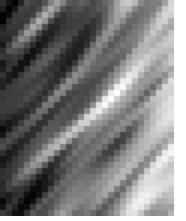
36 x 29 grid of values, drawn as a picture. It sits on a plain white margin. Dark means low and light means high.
Slope: up to the right. Grain: diagonal, up to the right. Lone odd cells: none. Ninth with the highest average: bottom right.
